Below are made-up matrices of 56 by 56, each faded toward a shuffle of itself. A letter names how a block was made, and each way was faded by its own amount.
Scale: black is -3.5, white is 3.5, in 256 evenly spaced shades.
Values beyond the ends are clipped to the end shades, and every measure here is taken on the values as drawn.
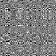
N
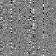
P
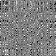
P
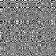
N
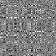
N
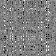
P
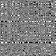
N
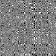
P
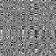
N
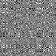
N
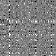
P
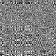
N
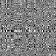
N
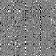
P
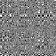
N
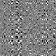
P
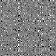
P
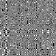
P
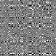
N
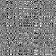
N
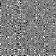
P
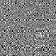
N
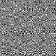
N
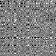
N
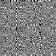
P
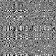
N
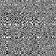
N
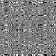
N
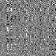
P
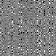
P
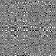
N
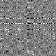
N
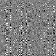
P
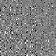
P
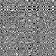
N
